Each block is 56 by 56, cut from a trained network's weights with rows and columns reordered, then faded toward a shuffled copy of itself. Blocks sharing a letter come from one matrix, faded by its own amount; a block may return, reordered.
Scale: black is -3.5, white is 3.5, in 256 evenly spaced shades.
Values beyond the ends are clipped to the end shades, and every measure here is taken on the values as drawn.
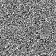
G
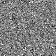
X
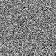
G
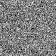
X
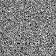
X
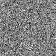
G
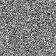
G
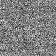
G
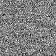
G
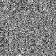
G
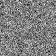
X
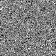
G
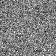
X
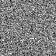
X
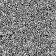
G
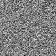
G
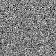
X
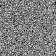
X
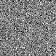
G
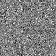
X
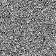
X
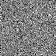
G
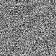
G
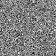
X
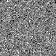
G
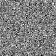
G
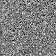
X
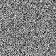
G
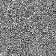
G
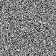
G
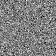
X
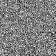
G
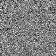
G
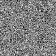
G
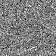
X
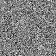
G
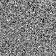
X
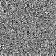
G
